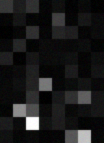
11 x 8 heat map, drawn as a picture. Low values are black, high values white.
The bottom left is the ninth with the highest average. The bottom left is the roughest part. On average the colour sits 10% of the way up the scale.
